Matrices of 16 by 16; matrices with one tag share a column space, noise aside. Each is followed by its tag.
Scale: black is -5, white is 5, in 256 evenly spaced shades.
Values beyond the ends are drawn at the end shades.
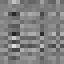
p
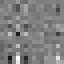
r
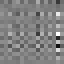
p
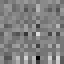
r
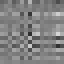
p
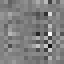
p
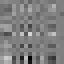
r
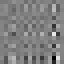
r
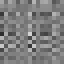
p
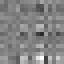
r
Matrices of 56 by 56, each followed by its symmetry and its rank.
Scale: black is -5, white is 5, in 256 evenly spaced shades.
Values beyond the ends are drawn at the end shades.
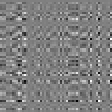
neither, rank two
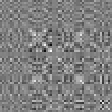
symmetric, rank three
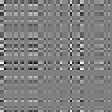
neither, rank one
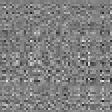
neither, rank five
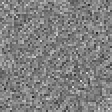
symmetric, full rank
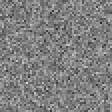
neither, full rank
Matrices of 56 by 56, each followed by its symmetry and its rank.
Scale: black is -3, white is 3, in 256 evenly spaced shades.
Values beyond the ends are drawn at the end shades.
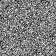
symmetric, full rank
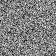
neither, full rank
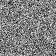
neither, full rank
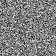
neither, full rank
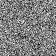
neither, full rank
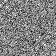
symmetric, full rank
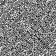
symmetric, full rank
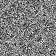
symmetric, full rank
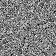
symmetric, full rank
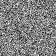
neither, full rank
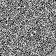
symmetric, full rank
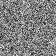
neither, full rank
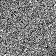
symmetric, full rank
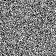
neither, full rank
